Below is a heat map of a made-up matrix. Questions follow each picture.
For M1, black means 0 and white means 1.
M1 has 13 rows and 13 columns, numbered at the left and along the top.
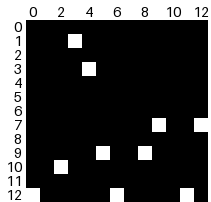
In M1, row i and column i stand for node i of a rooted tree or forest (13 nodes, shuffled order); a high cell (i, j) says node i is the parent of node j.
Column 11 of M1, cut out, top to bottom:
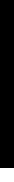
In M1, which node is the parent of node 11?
12
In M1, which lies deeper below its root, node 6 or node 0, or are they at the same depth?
the same depth
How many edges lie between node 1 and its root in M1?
0
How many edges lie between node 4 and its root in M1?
2
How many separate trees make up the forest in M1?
3
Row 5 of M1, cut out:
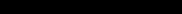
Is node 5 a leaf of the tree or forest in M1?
yes
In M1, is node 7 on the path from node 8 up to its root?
yes
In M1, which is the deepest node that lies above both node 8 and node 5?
9
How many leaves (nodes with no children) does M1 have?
7
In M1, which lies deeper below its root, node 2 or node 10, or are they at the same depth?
node 2
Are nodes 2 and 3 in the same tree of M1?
no
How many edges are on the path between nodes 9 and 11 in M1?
3
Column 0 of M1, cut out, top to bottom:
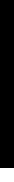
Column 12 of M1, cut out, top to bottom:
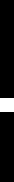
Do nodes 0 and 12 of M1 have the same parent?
no
